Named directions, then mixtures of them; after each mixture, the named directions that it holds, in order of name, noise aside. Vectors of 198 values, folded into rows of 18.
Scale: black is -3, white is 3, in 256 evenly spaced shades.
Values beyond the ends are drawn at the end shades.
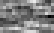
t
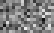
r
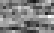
t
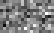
r, t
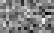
r, t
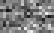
r, t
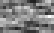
t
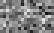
r, t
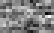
r, t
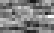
t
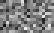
r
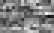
r, t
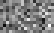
r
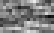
t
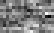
r, t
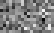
r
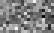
r, t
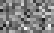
r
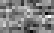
r, t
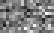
r, t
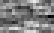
t
